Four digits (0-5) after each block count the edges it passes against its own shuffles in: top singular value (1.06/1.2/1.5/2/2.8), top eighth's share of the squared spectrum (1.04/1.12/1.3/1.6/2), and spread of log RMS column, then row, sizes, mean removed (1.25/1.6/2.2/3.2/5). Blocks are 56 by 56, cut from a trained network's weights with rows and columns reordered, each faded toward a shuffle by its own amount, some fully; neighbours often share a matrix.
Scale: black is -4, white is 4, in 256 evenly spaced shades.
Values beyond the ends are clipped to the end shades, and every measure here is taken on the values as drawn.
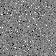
1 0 0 0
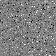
0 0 0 0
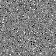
2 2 0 0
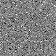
2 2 0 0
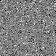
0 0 0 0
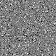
1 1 0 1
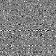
4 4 0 3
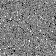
0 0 0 0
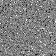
0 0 0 0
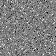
0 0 0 0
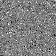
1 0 0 0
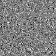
3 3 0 2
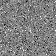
0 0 0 0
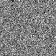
3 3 1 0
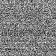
2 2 0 1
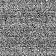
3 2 0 0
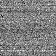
3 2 0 0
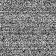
3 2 0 0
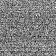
2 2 0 0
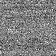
2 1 0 0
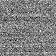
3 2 0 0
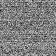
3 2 0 0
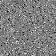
3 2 0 1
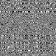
4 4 0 3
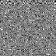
3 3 0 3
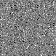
2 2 0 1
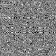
3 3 0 2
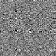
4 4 2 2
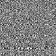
3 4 1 2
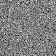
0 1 0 0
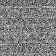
2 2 0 0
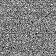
1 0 0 0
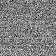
1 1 0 0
